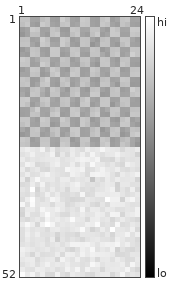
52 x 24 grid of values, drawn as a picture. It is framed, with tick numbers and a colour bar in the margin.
It is made of 2 by 1 panels. Panel 1,1: high, checkered. Panel 2,1: very high, fine-grained, faint in contrast.
